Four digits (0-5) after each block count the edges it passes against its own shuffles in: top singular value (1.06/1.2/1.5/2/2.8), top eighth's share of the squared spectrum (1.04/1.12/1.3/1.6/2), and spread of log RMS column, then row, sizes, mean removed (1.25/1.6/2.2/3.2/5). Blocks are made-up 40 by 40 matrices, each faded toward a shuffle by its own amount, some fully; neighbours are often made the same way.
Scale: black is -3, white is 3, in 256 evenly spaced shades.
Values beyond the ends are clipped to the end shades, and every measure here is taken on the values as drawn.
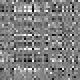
4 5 3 3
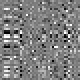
4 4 3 3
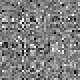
4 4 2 2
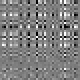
5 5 4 4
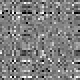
4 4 2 3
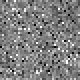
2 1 0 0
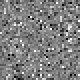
2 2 1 0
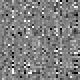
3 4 3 2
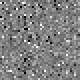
2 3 1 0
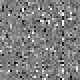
3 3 2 0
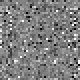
3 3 1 1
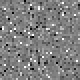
2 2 0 0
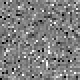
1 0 0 0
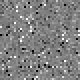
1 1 0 1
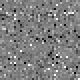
2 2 1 1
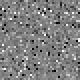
1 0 0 0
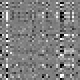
4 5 3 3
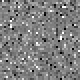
1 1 0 0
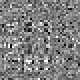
3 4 1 2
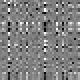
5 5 3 3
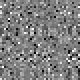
3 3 1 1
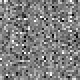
3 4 1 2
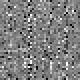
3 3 3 0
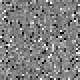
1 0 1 0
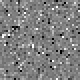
0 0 0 0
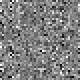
2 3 3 1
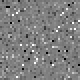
0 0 0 0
